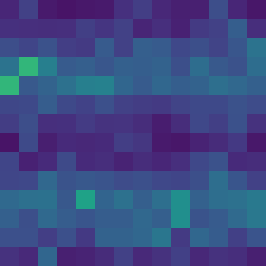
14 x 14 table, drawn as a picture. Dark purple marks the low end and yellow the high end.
Average level on the scale: 20%. Stripes: horizontal, repeating 2 times. Calmest part: centre.
